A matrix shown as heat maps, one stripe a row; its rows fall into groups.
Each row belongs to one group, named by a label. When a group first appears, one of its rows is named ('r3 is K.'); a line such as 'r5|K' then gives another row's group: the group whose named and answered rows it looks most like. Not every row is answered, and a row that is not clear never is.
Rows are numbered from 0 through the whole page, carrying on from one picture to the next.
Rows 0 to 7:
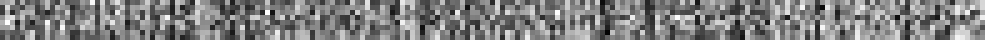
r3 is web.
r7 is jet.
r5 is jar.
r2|jet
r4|jar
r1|jet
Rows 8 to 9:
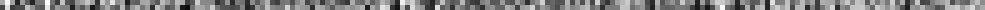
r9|jet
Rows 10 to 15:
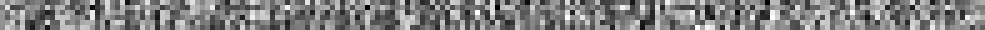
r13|web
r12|web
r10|web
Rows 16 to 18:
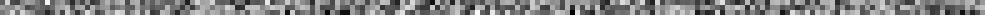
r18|web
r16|jet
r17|web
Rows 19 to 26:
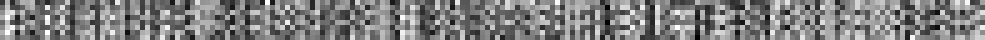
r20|jet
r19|jet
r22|jar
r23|jet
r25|jar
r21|web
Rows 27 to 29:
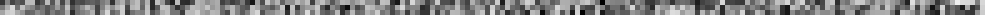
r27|jet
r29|web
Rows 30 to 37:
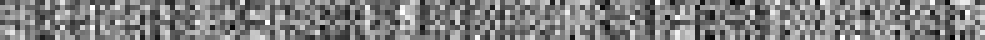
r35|jar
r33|web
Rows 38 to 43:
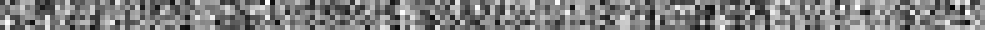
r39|web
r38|jet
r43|jet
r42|jar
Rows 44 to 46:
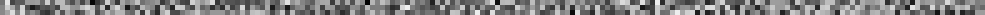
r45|jar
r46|web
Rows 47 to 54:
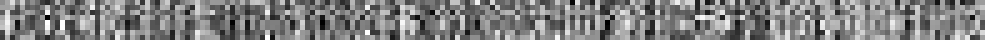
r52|jar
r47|web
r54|jet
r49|jet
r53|jet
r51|jar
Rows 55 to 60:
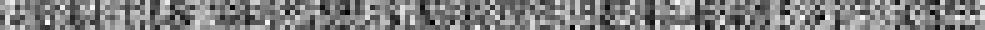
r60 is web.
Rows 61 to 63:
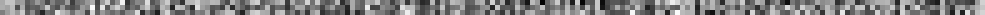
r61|web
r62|jar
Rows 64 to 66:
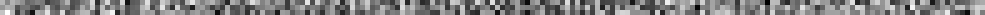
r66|jar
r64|web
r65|jar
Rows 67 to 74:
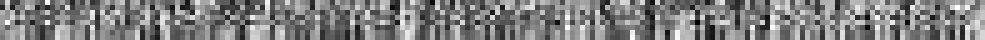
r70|web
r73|web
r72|web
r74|web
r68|jet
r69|jar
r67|jet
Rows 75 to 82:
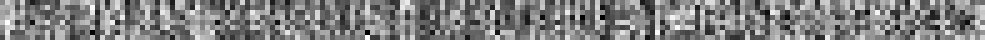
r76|jar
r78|web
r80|web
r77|web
